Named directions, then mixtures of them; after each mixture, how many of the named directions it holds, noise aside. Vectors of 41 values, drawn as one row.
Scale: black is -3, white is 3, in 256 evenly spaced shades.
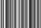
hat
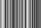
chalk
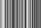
one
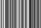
two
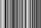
one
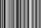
one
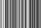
two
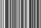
two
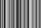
one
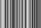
one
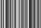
one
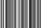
one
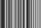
one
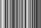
one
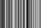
one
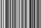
two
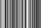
one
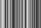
one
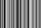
one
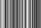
one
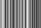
one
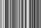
two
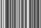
two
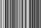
two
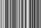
two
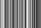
one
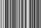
two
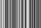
two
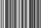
two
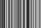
two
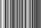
one
